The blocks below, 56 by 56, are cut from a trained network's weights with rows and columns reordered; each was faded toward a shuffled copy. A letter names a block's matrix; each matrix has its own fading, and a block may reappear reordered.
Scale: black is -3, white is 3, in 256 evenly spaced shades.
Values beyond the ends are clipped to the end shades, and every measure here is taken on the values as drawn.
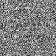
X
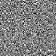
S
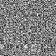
X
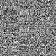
X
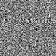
X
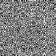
S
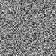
X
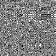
S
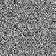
X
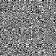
S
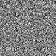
X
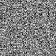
X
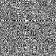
S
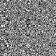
S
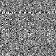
S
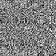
X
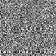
S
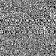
S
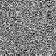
X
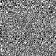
S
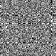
S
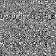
S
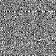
S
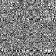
S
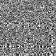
S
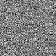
X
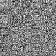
X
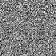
X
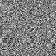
X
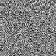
X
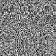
X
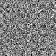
X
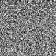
X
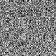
X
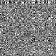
S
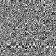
S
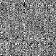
S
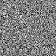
X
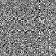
S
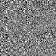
S
